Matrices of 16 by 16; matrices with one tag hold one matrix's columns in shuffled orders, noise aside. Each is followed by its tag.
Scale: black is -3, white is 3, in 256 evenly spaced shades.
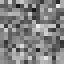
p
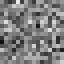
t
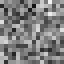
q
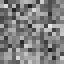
p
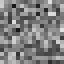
q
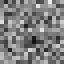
t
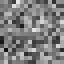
t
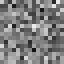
p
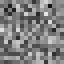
q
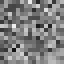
p
